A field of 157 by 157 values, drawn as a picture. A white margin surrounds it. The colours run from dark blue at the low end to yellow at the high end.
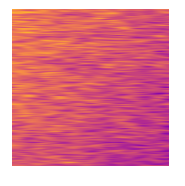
Ninth with the highest average: top left. Slope: up to the top left. Grain: streaks across. Ninth with the lowest average: bottom right. Mirror symmetry: none. Histogram: bell-shaped.
